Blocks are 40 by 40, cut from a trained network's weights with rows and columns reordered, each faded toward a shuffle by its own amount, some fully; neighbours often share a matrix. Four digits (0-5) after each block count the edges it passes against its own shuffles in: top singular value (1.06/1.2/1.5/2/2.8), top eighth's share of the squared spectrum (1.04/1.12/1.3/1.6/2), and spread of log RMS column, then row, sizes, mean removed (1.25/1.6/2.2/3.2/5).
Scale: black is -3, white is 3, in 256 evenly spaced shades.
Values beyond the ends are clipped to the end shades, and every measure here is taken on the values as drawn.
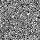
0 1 0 0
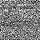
2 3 0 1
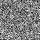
0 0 0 0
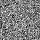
0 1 0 0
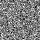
0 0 0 0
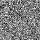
1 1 0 0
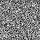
0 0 0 0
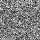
1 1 0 0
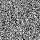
0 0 0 0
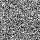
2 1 0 0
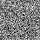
1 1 0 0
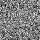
2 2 0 0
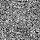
2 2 0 1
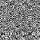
3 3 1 2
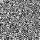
3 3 1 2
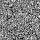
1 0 0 0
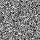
1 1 0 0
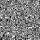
3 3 0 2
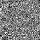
3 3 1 2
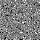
2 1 0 1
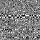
3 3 0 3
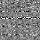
4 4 0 3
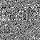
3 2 0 2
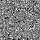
2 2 0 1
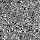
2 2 0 1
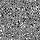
2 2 0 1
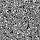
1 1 0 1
